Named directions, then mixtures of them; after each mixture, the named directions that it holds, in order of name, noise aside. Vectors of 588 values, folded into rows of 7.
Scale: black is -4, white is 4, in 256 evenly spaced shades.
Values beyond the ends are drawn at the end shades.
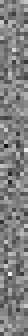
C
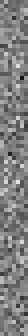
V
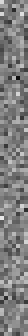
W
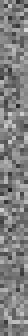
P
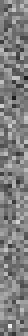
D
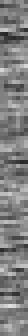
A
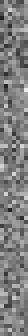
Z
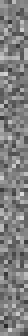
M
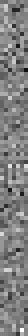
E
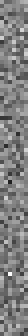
C, M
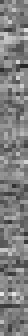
A, W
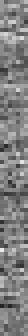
A, C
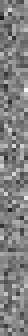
Z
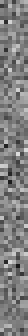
C, E, M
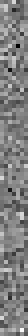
E, M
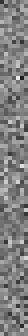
V, W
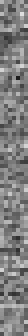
A, W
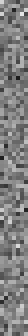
P, W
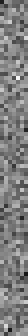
M, V, W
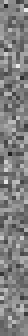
D, P, V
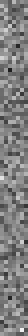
E, M, V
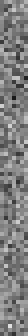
D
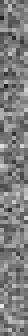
A, P, Z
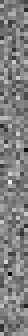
C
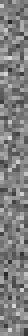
M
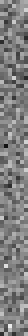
C, D, W
